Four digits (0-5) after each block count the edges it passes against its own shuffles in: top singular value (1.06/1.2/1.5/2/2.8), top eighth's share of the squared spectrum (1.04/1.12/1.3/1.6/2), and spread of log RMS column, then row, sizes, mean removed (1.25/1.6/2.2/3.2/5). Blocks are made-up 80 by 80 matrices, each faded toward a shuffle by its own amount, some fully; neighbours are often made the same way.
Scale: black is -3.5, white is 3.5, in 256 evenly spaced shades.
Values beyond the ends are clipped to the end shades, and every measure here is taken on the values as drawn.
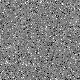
2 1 0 0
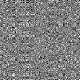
4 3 2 2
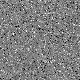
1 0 0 0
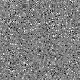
3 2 1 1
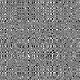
5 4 3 3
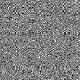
4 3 2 2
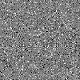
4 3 1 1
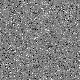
2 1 0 0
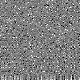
4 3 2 2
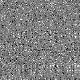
4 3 1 1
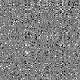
4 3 2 2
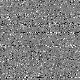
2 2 0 3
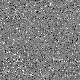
1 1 0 1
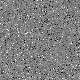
0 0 0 0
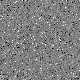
0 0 0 0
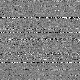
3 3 0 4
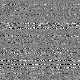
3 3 0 4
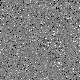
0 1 0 0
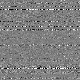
3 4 0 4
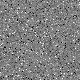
0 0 0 0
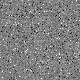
1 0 0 0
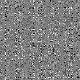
3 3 3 2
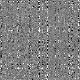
3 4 3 2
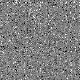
2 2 2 1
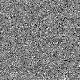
3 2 1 0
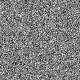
1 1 0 0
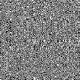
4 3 2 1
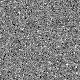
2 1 0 0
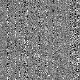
1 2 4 0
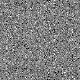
1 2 2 0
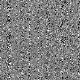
1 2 3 0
